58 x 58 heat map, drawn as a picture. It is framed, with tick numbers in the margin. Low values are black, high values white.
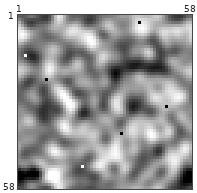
The values follow a bell shape. The field is mottled with small blotches. Six lone cells stand out: two far higher and four far lower than their neighbours. The halves do not mirror each other. No overall slope runs across the table.
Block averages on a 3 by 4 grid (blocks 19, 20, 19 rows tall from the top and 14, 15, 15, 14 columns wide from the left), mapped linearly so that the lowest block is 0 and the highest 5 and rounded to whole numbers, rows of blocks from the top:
2312 | 0325 | 1342
